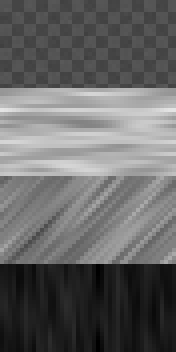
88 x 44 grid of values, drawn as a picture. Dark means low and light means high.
The table splits into 4 rows of 1 panel. Panel 1,1: low, checkered, faint in contrast. Panel 2,1: high, streaked across. Panel 3,1: middling, slanting up to the right. Panel 4,1: very low, streaked downward, faint in contrast.
